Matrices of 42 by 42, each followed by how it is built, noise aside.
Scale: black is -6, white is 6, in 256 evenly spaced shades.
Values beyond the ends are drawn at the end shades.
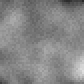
smooth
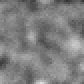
smooth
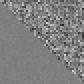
upper triangular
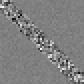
banded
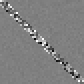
banded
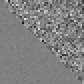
upper triangular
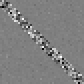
banded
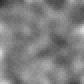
smooth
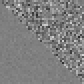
upper triangular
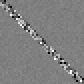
banded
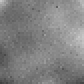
smooth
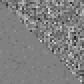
upper triangular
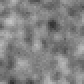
smooth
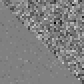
upper triangular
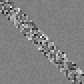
banded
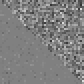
upper triangular
